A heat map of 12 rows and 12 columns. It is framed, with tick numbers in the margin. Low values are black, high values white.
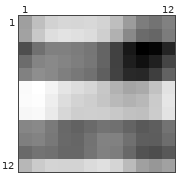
Horizontal stripes repeat 2 times down the table. There are no lone odd cells. The ninth with the highest average is the middle left. The top right is the ninth with the lowest average.
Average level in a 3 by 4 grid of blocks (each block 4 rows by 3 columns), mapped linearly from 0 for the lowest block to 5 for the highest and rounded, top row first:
3320 | 5433 | 2221
